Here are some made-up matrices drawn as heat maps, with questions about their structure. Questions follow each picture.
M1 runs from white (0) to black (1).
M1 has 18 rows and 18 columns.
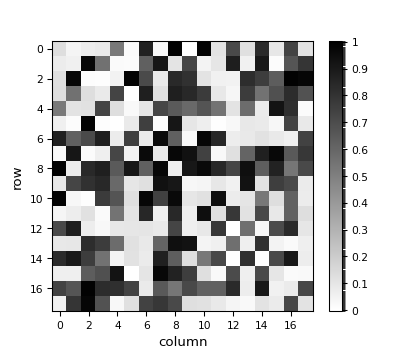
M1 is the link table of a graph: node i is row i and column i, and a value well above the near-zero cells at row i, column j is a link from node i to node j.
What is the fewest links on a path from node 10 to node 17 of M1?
2
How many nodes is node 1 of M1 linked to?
9
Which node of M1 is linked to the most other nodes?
node 8
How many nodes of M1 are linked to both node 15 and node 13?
8
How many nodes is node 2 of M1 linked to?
10
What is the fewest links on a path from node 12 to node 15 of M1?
1
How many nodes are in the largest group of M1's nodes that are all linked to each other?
5
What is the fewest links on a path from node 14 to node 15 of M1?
1
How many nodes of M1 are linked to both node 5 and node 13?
2
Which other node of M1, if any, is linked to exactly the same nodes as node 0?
node 11
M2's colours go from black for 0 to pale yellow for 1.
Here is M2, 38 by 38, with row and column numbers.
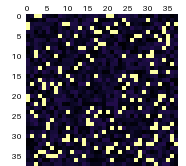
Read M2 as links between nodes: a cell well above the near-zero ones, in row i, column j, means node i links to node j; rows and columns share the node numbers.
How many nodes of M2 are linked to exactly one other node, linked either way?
1
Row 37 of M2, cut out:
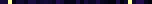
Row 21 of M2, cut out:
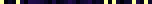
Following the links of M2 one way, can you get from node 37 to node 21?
yes
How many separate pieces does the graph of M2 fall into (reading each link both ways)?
1
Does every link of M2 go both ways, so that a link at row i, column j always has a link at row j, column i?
yes
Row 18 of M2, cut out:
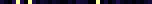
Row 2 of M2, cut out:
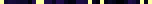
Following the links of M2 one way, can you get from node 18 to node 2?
yes
